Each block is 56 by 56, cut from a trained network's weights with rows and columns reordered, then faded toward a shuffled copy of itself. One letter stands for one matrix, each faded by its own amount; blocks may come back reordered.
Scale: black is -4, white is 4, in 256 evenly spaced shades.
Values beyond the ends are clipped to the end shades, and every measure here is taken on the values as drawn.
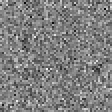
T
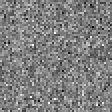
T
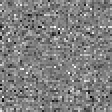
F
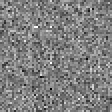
T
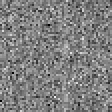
T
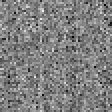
T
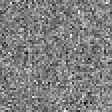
T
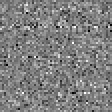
F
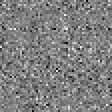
F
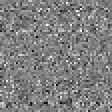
F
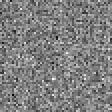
T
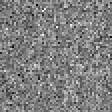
T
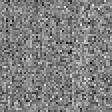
T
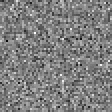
T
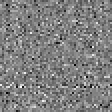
F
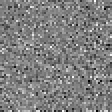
F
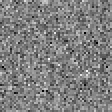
T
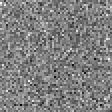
T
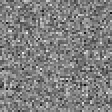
T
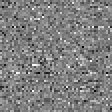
F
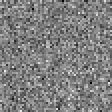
T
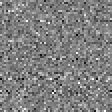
F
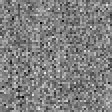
T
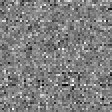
F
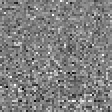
F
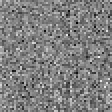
T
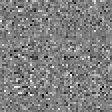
F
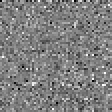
F
